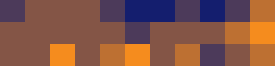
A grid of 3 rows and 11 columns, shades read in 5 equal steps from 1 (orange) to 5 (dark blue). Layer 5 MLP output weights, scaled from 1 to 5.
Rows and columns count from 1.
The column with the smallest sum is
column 11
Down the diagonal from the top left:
4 3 1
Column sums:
10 9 7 9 9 10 11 9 12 9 5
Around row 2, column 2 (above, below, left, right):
3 3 3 3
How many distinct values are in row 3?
4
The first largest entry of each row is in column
6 6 9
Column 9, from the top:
5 3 4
